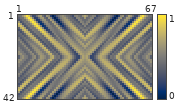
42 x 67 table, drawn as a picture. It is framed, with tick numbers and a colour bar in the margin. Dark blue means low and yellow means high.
Average level on the scale: 50%. Slope: none. Mirror symmetry: left to right and top to bottom.
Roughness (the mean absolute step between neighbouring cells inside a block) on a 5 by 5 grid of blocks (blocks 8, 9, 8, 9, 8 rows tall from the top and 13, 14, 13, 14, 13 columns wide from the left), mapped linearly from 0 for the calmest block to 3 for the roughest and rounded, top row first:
32123
11011
01110
11011
32123
